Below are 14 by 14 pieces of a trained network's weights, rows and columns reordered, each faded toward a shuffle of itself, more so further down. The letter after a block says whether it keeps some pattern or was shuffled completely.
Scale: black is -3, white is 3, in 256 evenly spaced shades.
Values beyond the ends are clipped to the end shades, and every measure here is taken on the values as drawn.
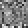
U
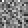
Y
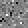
Y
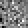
Y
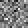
U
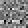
U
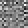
U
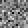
Y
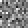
U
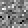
Y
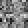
U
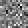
U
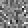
Y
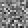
Y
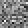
U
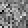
Y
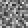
Y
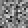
Y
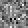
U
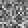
Y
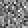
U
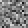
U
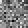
U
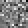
U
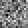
Y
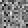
Y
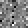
Y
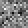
Y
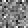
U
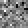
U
